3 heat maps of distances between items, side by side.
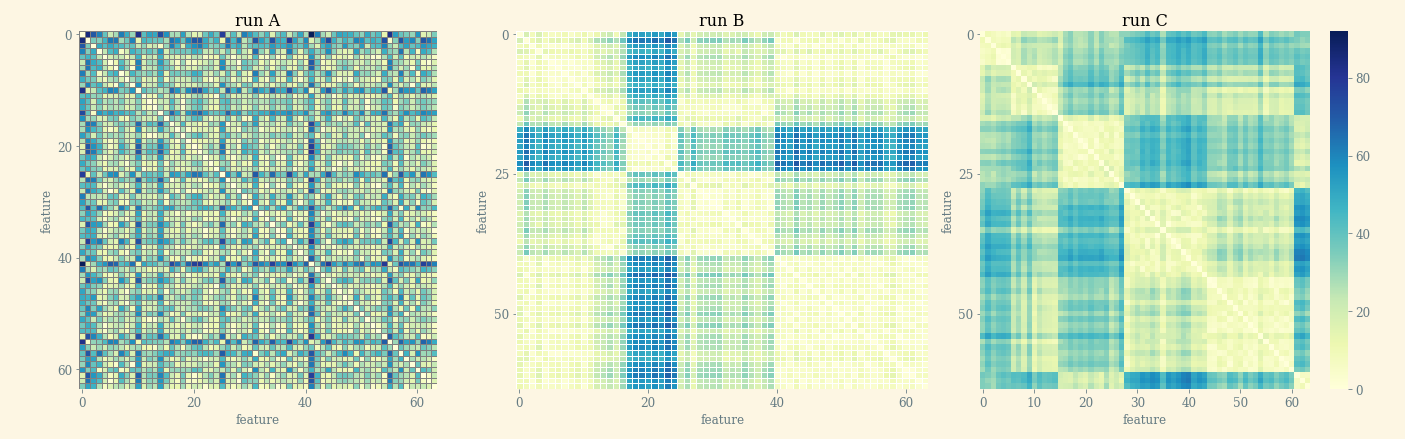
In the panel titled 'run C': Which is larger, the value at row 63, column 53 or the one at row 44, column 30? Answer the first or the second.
the first
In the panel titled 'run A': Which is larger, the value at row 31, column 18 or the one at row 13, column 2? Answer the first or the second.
the first
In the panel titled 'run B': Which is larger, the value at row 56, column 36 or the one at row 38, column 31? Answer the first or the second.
the first
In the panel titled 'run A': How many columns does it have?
64
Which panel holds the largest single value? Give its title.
run A
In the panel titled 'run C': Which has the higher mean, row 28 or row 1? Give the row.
1
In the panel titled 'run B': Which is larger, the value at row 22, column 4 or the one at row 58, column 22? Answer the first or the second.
the first
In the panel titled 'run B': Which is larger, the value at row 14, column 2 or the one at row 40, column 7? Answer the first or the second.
the first
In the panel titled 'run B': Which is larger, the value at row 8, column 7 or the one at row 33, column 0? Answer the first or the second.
the second
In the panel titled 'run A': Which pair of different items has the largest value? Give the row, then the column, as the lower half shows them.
41, 0
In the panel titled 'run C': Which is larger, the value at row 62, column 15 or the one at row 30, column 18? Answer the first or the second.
the second
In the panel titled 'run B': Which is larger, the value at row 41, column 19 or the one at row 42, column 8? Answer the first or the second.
the first
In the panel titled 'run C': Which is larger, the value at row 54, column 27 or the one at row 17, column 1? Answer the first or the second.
the first
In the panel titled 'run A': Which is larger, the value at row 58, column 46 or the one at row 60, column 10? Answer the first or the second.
the second
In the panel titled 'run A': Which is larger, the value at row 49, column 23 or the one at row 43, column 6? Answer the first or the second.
the first
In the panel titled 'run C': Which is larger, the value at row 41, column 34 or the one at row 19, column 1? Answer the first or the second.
the second
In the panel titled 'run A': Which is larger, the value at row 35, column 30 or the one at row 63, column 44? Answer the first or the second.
the second
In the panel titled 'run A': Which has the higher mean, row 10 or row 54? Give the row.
10
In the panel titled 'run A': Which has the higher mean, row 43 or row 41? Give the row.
41
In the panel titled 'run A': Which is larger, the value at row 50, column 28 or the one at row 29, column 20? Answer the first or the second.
the second
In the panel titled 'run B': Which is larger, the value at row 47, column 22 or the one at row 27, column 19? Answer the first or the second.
the first
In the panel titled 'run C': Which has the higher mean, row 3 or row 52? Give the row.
3
